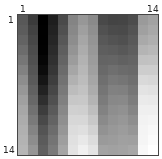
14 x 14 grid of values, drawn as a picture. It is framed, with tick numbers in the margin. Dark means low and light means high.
The top left is the ninth with the lowest average. Upright stripes repeat 2 times across the table. No lone cell stands out from its neighbours. Values rise toward the bottom right. Streaks run downward. The values follow a bell shape.
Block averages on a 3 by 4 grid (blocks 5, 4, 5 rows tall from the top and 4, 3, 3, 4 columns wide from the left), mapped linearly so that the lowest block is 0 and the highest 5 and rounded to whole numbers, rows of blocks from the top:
0 3 2 3 / 1 4 3 4 / 2 5 4 5
